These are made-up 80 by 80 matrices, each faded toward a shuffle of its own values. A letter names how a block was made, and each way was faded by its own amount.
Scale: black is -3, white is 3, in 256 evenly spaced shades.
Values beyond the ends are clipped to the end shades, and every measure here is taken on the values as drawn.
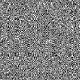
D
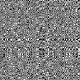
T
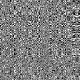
T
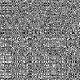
T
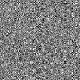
D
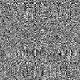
D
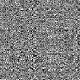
D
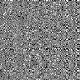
T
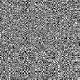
D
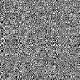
D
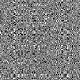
T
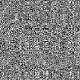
D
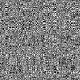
D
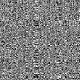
D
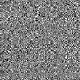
D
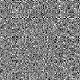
T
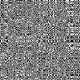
T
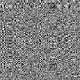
T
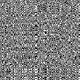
T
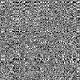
T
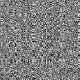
T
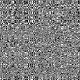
T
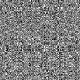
D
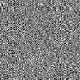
T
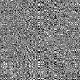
T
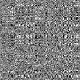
T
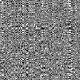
T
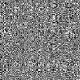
D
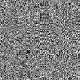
D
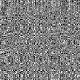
T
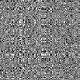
T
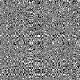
T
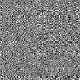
T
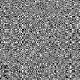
T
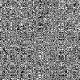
D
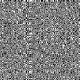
T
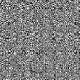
D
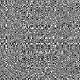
T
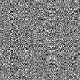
T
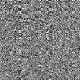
D
